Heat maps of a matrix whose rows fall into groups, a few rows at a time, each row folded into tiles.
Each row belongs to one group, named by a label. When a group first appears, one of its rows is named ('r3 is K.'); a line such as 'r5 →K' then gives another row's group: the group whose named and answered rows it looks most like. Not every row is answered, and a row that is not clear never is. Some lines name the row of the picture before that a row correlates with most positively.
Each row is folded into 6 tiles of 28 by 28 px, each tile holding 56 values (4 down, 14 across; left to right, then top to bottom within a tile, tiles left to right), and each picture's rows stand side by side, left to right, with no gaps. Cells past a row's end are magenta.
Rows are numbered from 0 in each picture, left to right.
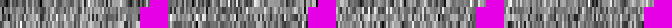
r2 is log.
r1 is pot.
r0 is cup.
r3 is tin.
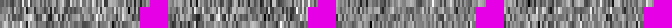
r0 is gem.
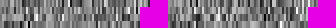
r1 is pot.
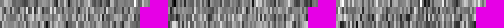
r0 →log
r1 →cup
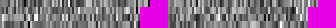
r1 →pot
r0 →pot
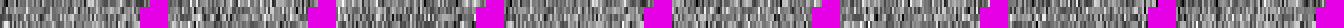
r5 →gem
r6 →pot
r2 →tin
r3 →cup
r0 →cup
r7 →cup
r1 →gem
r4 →log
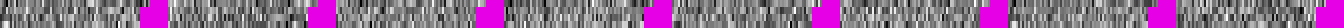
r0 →cup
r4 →tin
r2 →log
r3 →cup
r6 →cup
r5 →log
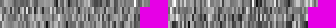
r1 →tin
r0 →log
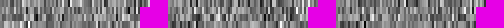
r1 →pot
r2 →pot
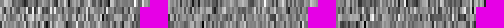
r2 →pot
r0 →log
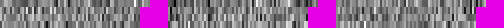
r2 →gem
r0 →log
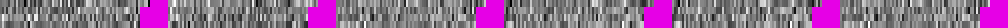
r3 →cup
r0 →pot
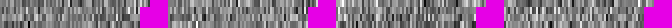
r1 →gem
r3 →log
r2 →tin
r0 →pot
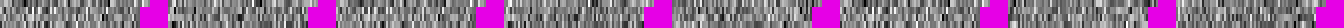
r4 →gem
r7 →tin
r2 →log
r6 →cup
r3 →tin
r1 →tin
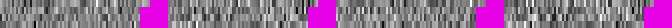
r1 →gem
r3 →gem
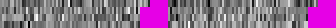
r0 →pot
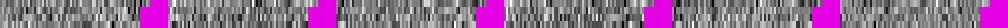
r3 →tin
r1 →tin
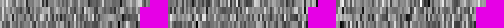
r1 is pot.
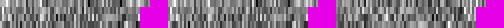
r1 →tin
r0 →tin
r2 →pot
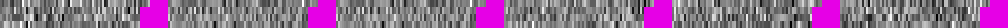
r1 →log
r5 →pot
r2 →log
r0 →gem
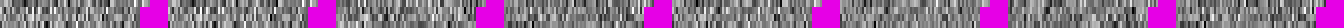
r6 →pot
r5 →log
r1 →log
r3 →pot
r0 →log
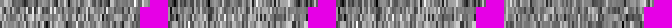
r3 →tin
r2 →cup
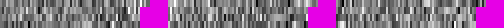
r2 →cup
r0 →pot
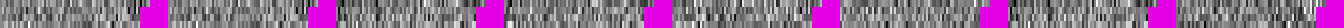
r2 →cup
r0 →gem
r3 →cup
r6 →cup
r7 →pot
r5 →log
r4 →gem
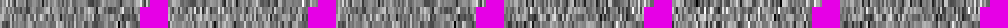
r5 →pot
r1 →log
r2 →tin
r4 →log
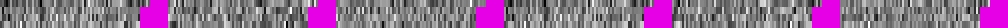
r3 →cup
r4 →cup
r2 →log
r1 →tin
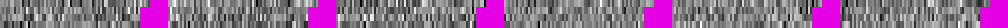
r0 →pot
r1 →tin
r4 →gem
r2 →pot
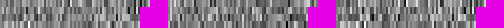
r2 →gem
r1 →tin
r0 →gem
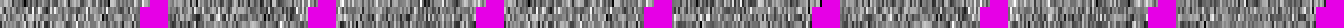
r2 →tin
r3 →log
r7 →pot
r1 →pot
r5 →pot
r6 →tin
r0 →log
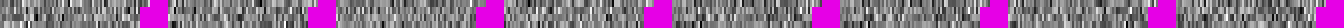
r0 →gem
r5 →pot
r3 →log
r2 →log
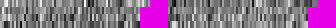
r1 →cup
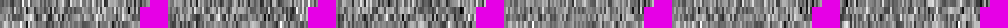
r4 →gem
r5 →cup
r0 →gem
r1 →pot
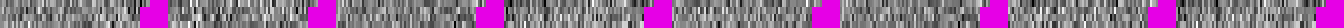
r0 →gem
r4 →log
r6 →log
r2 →tin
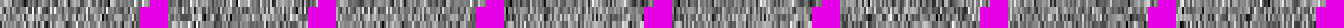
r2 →log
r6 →tin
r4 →cup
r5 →pot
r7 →tin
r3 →cup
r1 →gem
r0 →log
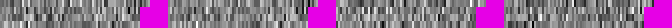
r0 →gem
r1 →gem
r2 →log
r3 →pot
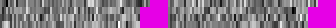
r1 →pot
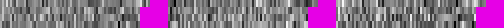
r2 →tin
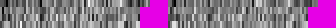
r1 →cup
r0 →cup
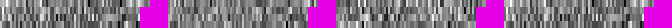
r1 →tin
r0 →tin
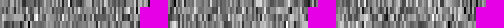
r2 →gem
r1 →cup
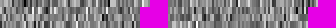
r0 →log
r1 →gem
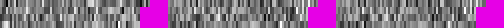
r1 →pot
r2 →pot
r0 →cup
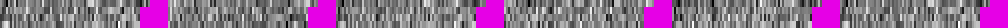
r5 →cup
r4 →cup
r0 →cup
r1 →tin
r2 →cup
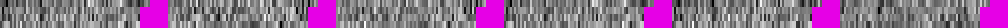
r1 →gem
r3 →cup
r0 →cup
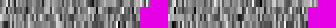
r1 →tin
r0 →tin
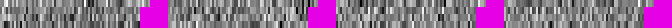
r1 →gem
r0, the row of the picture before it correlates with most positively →1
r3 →log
